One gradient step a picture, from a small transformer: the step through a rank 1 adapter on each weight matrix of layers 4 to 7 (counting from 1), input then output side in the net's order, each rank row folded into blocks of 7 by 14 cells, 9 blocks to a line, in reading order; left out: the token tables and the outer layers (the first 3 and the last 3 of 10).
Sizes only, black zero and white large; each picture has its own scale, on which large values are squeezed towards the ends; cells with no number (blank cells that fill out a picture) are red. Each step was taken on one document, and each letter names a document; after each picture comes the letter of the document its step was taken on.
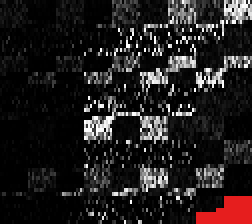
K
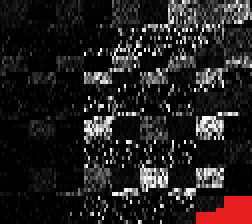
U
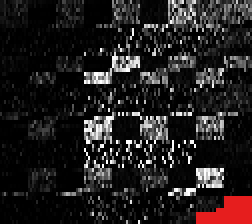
U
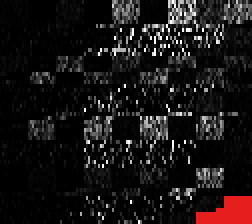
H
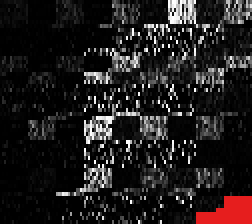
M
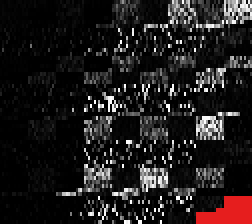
U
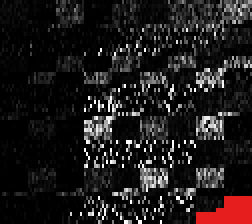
K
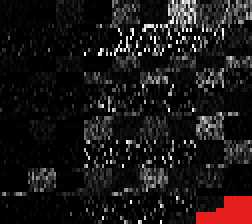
U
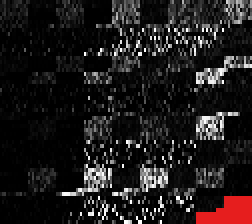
K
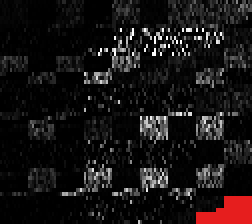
H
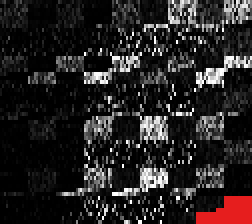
K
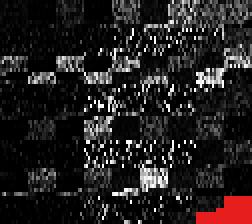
U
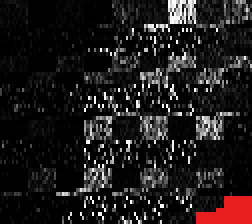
M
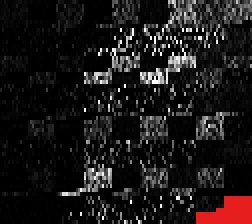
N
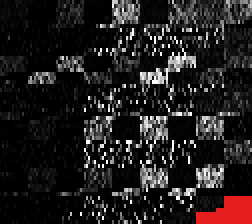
N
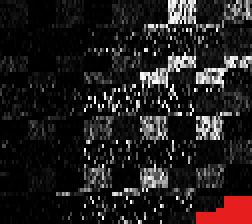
M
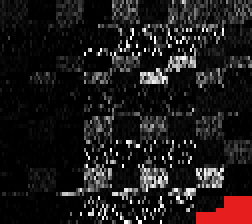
K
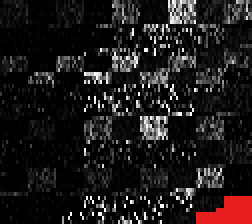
M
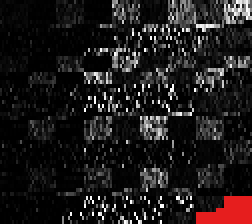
M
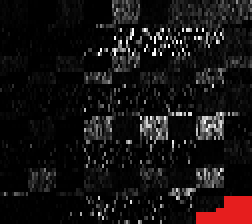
H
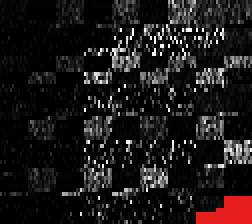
N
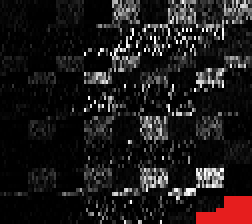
K
